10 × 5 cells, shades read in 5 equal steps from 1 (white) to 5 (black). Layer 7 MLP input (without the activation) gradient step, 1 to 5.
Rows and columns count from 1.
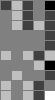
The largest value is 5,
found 2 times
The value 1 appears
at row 10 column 5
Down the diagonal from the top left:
4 2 4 3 4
